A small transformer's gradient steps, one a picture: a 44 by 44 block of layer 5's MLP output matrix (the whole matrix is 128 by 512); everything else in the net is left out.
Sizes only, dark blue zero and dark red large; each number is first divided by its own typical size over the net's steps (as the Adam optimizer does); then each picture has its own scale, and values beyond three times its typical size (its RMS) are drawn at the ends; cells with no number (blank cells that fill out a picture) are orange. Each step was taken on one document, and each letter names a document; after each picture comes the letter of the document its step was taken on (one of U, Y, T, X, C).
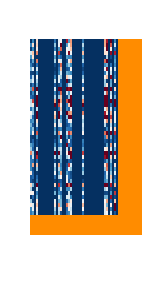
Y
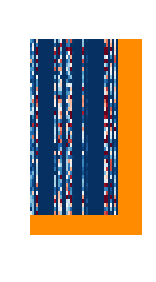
Y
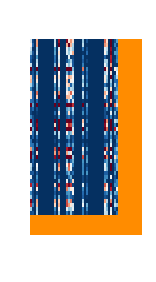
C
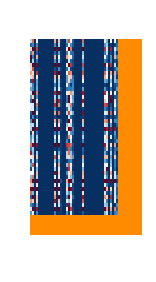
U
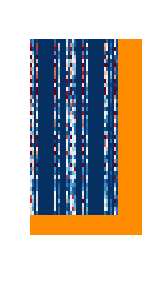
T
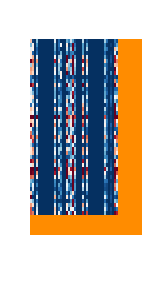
T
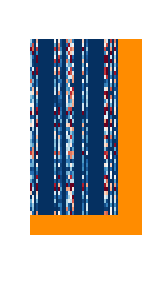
Y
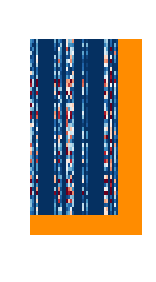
C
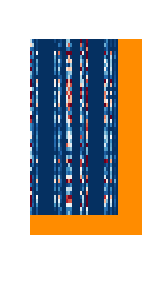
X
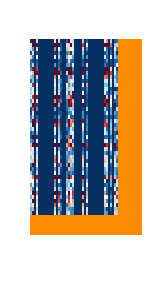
U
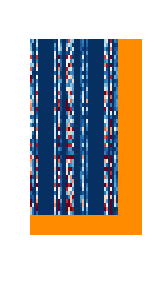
C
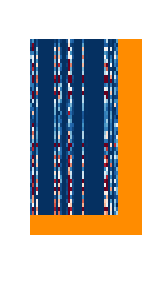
U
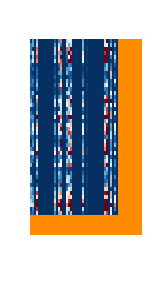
Y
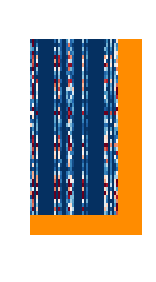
U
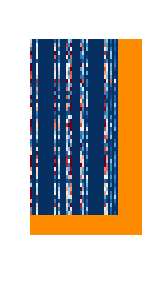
X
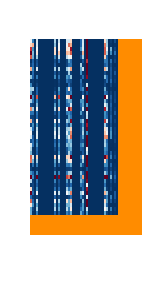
X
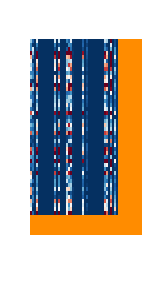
C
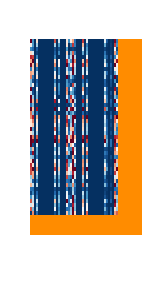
T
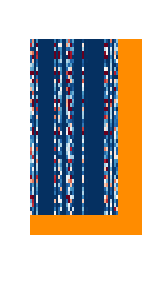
U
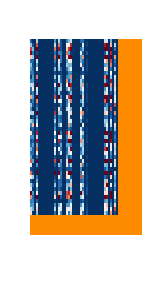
Y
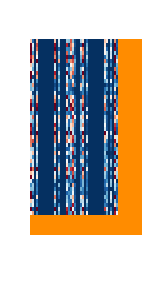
T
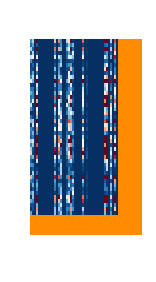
Y
